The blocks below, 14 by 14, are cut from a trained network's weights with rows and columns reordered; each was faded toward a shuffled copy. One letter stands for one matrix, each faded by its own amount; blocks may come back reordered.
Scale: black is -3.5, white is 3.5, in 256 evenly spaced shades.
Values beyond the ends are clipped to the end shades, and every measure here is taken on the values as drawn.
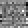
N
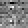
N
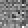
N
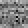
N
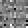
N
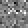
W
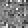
W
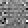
N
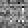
N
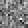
W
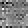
N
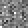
W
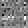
N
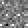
W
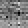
N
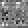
N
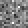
W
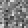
W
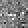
W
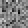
W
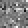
W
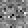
W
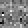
N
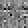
N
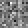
W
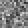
W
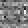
N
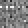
W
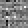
N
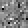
W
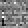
N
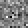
W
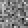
W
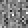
W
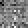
N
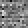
N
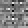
N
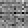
N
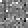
W
